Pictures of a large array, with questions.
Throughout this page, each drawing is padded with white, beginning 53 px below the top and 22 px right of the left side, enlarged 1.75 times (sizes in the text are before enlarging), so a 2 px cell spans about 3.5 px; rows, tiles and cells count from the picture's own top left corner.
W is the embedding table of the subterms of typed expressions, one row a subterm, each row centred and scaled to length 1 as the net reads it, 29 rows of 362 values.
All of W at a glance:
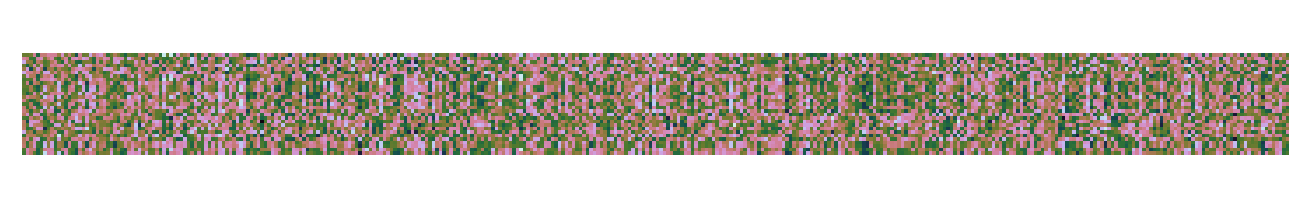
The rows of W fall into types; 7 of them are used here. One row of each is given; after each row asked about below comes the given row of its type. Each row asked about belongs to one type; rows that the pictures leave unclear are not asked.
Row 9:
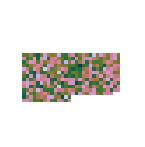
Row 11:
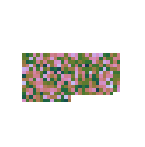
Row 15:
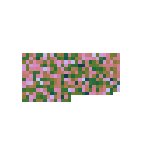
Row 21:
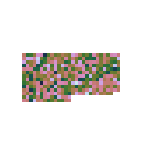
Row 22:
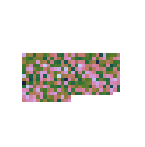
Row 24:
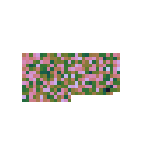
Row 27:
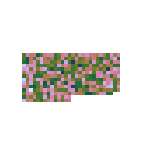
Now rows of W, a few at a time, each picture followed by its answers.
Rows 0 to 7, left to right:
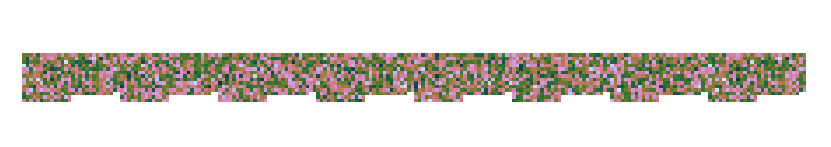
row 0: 11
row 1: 21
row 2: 22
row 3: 11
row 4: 24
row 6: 27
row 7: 11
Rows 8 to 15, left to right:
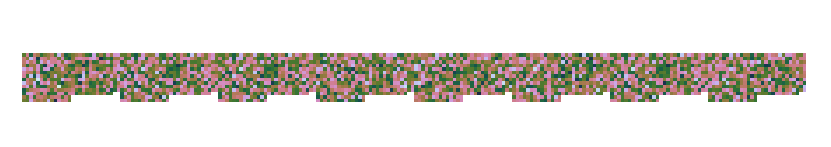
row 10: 9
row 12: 27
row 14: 9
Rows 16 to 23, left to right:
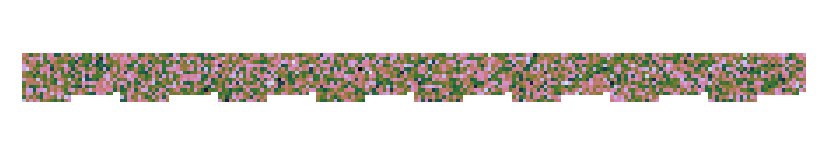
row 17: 24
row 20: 22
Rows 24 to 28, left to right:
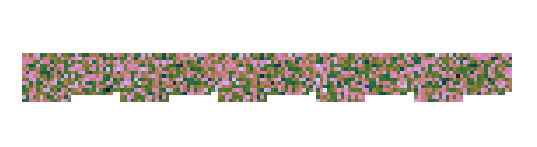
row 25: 15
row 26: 15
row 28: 27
